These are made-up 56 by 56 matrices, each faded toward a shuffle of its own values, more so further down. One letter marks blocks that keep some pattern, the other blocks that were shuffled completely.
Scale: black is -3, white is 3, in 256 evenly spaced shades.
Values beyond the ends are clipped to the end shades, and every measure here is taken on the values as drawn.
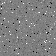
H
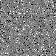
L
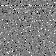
L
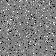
H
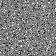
H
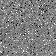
H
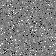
H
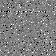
L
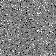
H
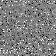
L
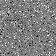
H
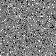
H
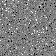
H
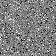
H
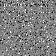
L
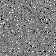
L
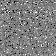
L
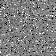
L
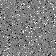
H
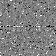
L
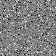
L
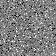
H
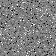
H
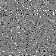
L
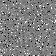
L
